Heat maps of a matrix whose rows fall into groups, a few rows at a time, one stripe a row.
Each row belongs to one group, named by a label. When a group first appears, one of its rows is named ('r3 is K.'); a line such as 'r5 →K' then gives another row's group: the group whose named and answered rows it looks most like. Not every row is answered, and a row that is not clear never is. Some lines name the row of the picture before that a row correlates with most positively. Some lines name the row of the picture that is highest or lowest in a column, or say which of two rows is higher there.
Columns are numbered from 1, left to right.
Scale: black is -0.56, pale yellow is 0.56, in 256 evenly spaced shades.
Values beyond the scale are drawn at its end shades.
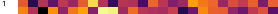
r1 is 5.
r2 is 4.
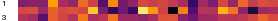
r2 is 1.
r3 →4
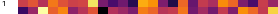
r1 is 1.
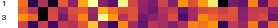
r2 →4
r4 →5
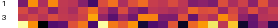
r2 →5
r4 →4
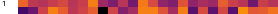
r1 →1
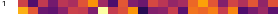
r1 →5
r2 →4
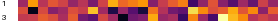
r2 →5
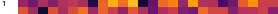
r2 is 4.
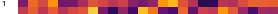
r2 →1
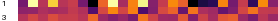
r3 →1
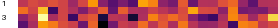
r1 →1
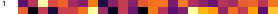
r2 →5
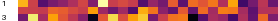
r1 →4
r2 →1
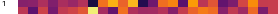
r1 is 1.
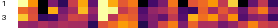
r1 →4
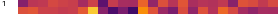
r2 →1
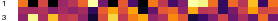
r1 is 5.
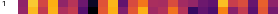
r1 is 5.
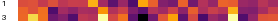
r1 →1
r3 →4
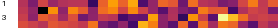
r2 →4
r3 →5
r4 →1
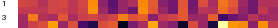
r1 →1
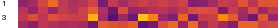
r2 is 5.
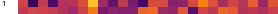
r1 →5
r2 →1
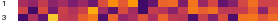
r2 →5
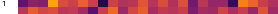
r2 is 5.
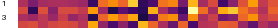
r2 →5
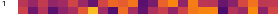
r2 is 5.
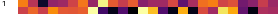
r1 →4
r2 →1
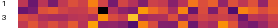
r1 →5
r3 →4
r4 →1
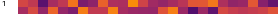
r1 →4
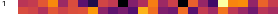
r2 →1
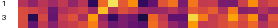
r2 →4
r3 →5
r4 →5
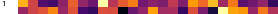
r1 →4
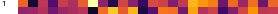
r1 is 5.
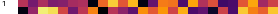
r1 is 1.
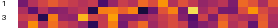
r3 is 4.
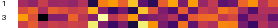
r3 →4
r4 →1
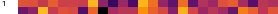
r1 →1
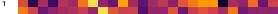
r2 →4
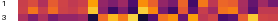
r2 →1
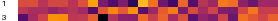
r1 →1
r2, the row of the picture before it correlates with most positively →3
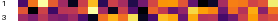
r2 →5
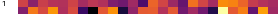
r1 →5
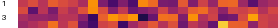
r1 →1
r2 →5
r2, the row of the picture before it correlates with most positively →1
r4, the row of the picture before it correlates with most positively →2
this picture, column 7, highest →2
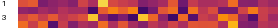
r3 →1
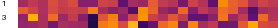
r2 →1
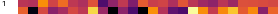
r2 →5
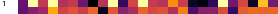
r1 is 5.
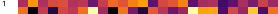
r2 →5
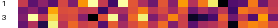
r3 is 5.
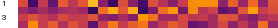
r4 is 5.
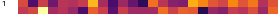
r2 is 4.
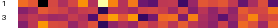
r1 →4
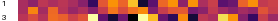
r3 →1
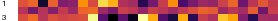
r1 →4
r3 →1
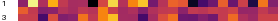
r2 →4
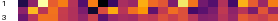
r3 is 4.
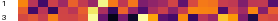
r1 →4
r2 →5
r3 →1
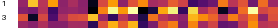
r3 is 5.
